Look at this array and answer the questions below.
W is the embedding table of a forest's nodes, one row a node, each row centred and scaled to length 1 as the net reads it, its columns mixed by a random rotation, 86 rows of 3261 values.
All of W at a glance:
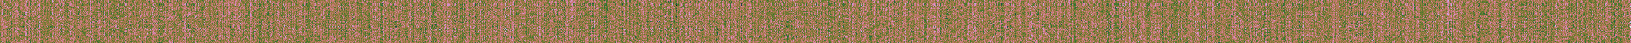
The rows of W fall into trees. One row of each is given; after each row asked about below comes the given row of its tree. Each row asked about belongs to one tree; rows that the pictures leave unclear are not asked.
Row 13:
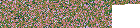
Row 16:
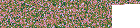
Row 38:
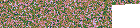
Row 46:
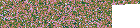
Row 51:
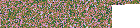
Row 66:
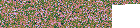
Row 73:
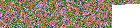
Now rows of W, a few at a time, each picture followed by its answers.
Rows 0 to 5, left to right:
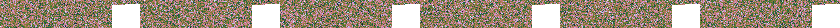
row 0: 46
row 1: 38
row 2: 66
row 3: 38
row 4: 38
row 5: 66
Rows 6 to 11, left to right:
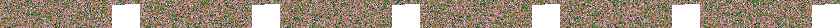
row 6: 16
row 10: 16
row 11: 16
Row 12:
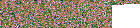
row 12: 51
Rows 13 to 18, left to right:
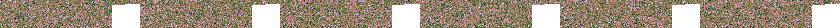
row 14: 46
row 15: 38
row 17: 46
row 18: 38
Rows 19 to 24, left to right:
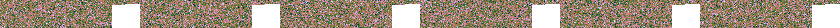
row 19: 73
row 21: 38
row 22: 66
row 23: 16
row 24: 66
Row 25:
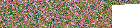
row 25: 38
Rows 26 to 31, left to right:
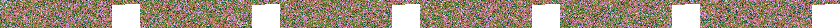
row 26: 66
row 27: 73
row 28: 66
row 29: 66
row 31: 46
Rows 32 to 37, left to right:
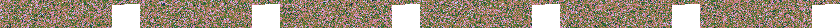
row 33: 16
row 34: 38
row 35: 16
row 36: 73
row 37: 66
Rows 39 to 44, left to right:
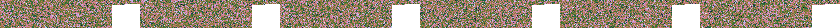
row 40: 66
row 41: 16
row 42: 51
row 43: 51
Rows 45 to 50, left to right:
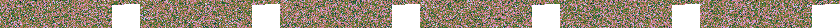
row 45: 51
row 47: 66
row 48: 51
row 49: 38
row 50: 16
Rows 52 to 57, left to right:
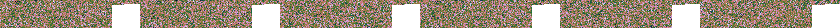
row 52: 51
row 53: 51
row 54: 16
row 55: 51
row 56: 16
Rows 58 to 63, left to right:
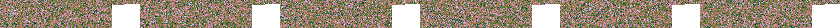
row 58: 66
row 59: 66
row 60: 46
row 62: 16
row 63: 16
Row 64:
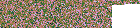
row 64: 51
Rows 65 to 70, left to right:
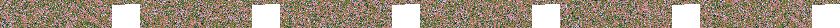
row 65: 66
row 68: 66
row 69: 51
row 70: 66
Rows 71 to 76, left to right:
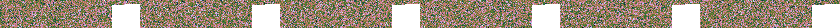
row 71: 51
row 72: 73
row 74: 73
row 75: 16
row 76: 51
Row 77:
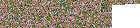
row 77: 16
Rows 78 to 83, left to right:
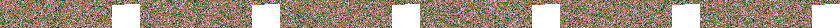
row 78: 51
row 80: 13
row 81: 38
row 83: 38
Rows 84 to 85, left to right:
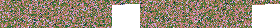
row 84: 16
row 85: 13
